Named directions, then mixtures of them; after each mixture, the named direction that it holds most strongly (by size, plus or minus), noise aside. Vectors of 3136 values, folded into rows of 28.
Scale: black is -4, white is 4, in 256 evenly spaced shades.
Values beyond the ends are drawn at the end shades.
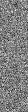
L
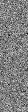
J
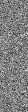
J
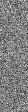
L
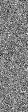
J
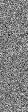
J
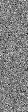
J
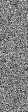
L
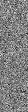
J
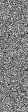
J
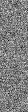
L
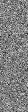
J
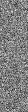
L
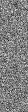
L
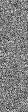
L
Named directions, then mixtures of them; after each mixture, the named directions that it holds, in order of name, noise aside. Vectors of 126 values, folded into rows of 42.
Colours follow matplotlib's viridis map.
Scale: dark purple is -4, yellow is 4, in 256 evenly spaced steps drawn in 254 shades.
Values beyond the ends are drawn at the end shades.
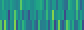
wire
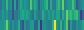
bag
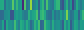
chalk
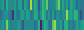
bag, chalk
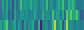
bag, wire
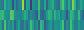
chalk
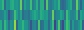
chalk, wire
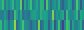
chalk, wire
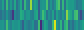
bag, chalk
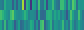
chalk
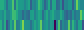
bag, wire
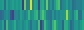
bag, chalk
